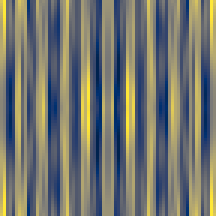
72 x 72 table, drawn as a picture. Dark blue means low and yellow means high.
Grain: streaks running down. Mirror symmetry: left to right and top to bottom. Stripes: upright, repeating 10 times.
